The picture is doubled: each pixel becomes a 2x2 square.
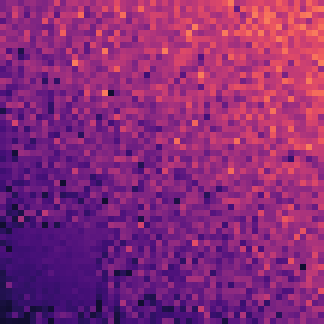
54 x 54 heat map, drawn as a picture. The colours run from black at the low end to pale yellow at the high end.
The bottom left is the smoothest part. There are no regular stripes. Values rise toward the top right. The ninth with the highest average is the top right. No row or column stands out. In the bottom left lies a patch that is calmer than the rest.
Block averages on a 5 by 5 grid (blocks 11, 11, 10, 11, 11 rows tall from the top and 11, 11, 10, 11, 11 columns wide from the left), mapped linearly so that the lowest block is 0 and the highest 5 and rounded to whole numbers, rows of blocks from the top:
33445
23344
12234
11223
01122
